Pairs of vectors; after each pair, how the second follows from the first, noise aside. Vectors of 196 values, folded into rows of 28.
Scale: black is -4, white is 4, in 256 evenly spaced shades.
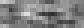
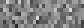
shuffled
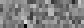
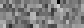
reversed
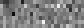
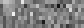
negated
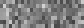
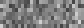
reversed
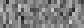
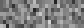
shuffled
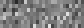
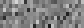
negated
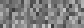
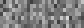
wrapped around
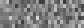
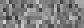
shuffled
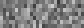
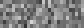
reversed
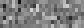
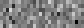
shuffled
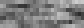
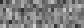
shuffled
